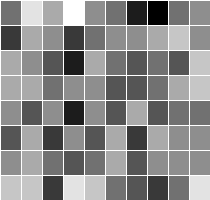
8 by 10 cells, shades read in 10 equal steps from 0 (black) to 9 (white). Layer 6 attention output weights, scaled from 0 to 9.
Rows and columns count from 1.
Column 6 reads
4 5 4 3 3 6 6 4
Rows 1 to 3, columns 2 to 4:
8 6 9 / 6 5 2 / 5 3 1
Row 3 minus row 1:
2 -3 -3 -8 1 0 2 4 -1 2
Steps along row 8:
same down up down down down down up up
